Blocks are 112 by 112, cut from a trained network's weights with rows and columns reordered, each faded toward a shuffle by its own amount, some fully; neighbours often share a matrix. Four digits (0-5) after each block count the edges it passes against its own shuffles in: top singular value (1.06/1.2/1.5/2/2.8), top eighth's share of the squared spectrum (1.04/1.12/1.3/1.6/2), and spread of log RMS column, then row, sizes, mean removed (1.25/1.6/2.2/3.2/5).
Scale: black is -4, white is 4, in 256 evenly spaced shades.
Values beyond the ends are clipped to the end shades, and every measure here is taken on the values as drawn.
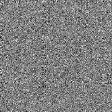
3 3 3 2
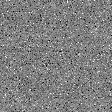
0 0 0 0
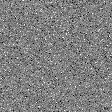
0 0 0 0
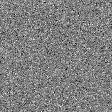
0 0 0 0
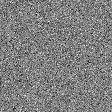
0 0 0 0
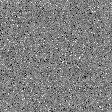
0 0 0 0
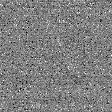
2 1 1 0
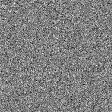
3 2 0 0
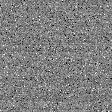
1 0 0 0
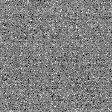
2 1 1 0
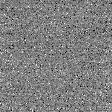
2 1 1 0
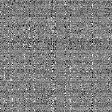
3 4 4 2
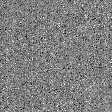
1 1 0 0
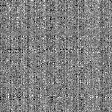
4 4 1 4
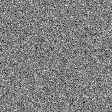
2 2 0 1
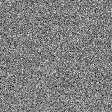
2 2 0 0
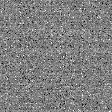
2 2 2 0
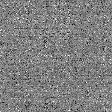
2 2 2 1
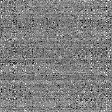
3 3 3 1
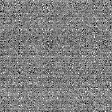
3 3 3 1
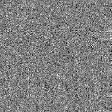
3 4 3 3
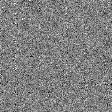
2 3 2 1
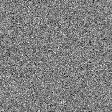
3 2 0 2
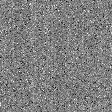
1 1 0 0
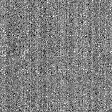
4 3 0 2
